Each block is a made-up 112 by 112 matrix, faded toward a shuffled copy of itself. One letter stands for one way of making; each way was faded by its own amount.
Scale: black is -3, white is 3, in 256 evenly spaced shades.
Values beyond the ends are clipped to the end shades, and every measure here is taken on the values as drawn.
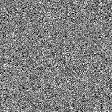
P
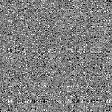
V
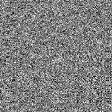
P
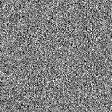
P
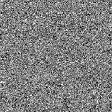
P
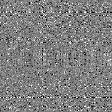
V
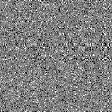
V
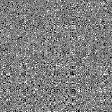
V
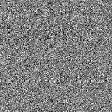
P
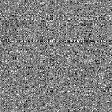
V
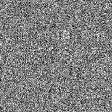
P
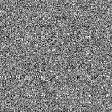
P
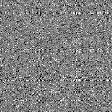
V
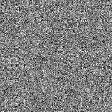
P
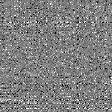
V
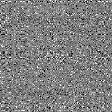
V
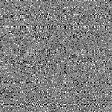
V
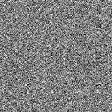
P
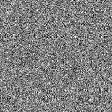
P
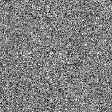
P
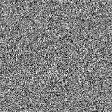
P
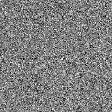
P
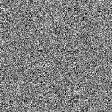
P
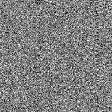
P
